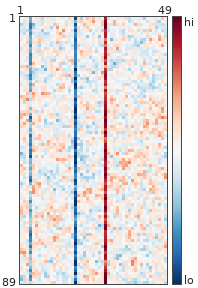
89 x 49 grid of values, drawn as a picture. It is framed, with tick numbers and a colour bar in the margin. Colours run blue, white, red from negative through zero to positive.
Grain: streaks running down. Histogram: heavy tails on both sides. Slope: none. Odd lines: columns 4, 19 and 29.
